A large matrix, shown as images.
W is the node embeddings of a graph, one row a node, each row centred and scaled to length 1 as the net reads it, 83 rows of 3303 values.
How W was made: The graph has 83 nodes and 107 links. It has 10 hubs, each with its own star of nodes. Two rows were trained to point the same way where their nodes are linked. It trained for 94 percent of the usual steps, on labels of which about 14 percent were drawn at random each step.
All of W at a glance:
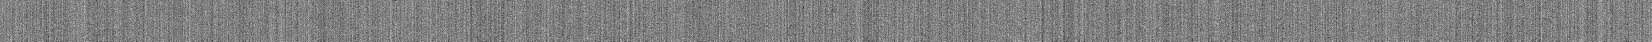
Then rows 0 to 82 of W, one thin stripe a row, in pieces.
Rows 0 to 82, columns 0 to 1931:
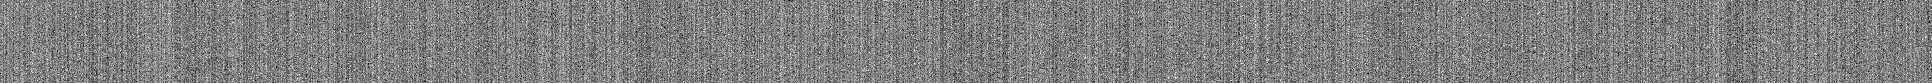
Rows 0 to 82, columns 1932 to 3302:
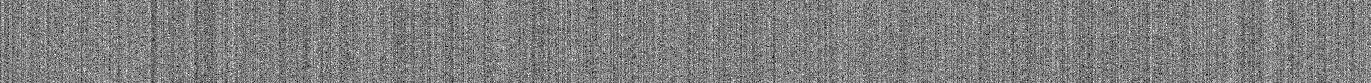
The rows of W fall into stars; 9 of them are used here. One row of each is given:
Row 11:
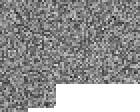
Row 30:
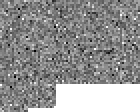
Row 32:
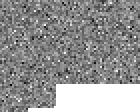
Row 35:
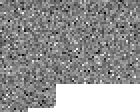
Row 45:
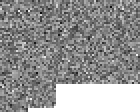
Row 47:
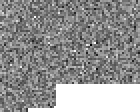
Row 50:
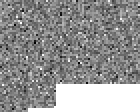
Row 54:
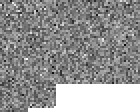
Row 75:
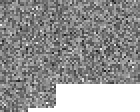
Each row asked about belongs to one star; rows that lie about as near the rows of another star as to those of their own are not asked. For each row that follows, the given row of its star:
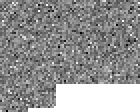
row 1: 32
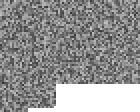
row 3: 47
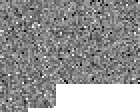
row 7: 47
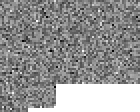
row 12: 54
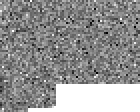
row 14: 47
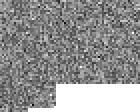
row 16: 50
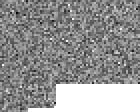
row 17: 11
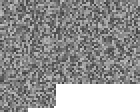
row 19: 75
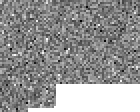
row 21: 11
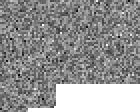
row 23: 75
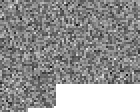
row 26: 47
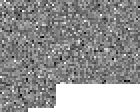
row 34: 45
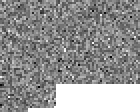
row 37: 54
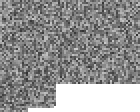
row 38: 50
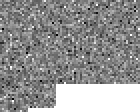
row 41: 35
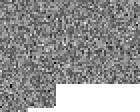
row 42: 75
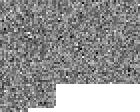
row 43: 11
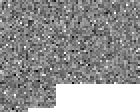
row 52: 50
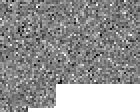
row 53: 35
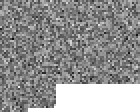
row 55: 47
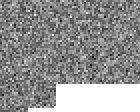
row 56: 75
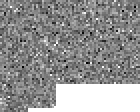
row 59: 35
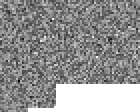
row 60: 75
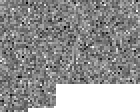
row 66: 32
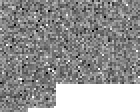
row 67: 50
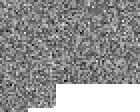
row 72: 32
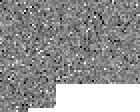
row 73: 11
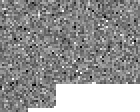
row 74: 30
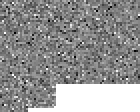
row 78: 32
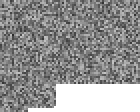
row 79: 30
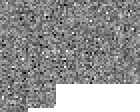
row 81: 54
